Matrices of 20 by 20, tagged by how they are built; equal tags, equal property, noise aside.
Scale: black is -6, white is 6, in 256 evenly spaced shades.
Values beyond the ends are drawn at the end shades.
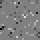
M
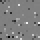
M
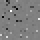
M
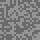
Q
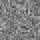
Q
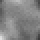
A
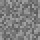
Q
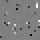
M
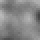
A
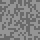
Q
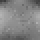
A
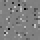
M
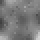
A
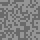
Q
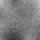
A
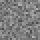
Q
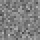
Q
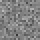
Q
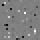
M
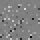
M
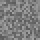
Q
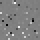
M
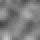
A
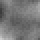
A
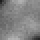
A
